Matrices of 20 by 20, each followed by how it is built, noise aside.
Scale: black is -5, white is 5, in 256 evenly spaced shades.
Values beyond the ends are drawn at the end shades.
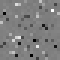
sparse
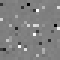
sparse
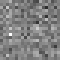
low rank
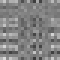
low rank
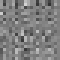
low rank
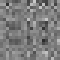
low rank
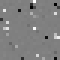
sparse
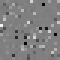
sparse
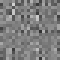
low rank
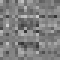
low rank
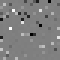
sparse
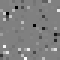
sparse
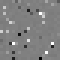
sparse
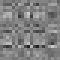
low rank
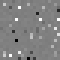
sparse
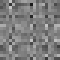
low rank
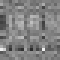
low rank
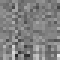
low rank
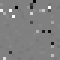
sparse
